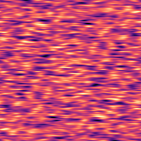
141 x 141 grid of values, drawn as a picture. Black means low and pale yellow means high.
Grain: streaks across. Symmetry: a half turn. Histogram: bell-shaped. Slope: none.
